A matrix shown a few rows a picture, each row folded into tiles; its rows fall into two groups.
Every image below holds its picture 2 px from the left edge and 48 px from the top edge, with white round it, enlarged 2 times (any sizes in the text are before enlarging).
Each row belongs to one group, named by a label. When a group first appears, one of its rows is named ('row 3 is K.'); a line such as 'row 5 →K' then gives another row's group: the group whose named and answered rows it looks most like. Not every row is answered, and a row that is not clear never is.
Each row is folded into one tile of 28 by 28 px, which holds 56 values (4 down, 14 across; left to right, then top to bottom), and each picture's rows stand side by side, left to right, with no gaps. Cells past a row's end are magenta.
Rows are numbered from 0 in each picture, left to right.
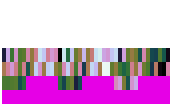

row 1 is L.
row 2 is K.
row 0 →L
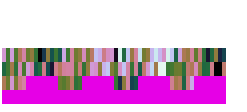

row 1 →L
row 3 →K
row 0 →K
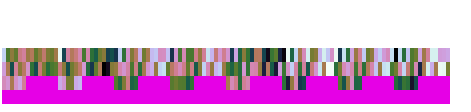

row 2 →L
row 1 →K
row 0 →K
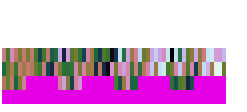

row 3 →L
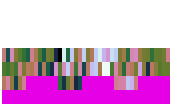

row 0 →K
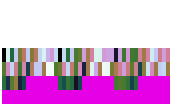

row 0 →L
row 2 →L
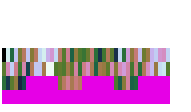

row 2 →L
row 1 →K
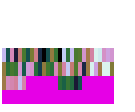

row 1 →L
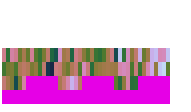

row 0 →K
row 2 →L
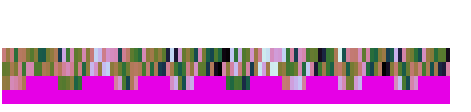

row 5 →K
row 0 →K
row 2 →K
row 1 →L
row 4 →L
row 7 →K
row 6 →K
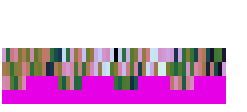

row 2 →L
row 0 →K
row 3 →K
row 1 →L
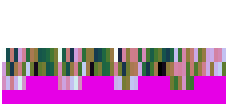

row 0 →K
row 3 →L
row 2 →K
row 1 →K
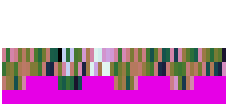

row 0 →K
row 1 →L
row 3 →K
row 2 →K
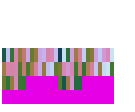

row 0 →L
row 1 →L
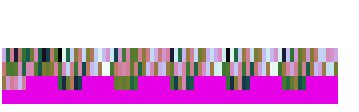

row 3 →L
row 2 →L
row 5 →L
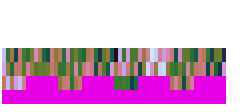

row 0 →K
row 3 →K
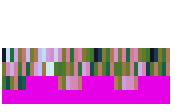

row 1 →K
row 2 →K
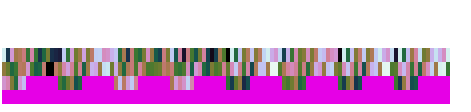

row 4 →L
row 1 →L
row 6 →L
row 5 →L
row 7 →L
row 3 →K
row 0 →K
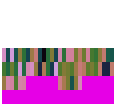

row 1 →K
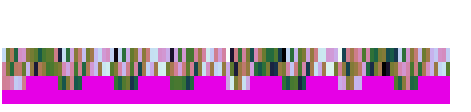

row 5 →L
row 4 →K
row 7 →L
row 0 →K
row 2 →L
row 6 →K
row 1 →L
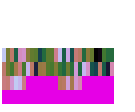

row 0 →K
